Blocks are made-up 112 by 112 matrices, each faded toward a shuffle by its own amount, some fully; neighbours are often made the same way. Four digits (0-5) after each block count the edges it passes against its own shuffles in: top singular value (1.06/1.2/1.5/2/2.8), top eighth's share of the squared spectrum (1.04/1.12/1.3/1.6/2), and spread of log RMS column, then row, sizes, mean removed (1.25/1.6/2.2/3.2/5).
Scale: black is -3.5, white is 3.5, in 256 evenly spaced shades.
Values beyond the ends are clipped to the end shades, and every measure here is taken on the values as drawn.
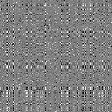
5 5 4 3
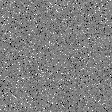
0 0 0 0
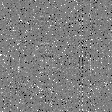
4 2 1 0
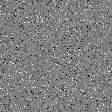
0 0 0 0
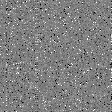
3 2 1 0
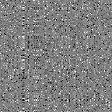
4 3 2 2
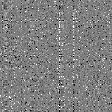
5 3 2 1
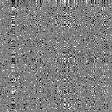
5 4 3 3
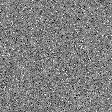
0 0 0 0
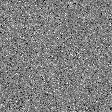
0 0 0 0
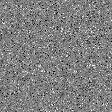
3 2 0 1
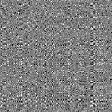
5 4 3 3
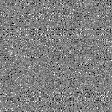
4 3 2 2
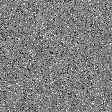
1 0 0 0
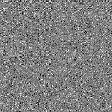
4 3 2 2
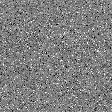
2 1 0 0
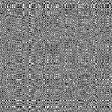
5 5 3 4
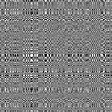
5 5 4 5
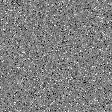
0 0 0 0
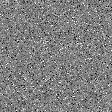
2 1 0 0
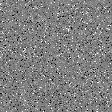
3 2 1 1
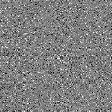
4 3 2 1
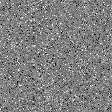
3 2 1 0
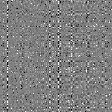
5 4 3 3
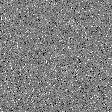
0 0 0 0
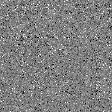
1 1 2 1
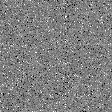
1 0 1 0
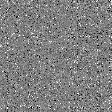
1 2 2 1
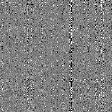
3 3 4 3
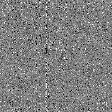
2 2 3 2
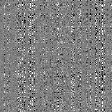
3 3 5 3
